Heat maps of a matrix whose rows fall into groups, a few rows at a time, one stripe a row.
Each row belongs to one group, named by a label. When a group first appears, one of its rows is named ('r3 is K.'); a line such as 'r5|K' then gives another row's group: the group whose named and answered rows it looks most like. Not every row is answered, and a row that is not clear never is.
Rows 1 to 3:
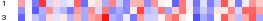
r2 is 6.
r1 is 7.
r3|6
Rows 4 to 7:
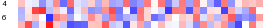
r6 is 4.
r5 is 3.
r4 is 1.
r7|6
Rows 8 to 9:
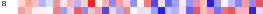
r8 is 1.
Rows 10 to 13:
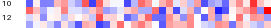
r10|6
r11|1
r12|6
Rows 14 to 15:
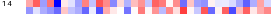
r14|7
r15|3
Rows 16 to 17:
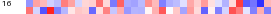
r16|4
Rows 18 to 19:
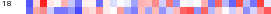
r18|3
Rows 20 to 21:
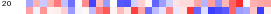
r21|1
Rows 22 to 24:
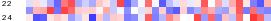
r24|6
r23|4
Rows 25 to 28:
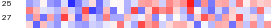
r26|7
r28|3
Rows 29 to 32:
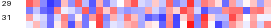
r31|1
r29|1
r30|6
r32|1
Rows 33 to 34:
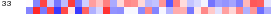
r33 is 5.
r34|4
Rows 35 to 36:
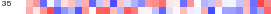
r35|7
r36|5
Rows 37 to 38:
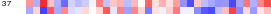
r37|5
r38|7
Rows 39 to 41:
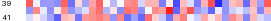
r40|1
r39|1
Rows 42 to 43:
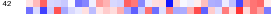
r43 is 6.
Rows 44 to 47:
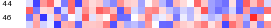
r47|4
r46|6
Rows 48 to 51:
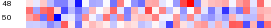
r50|7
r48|3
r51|4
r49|5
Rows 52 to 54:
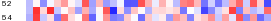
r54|4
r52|6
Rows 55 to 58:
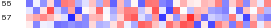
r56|5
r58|3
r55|4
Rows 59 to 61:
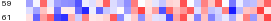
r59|3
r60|3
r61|5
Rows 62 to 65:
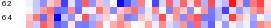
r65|5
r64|7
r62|6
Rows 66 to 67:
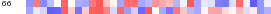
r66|1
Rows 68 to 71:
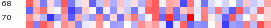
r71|5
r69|3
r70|1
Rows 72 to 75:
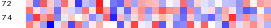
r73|7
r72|5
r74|7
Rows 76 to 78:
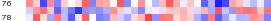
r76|7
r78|6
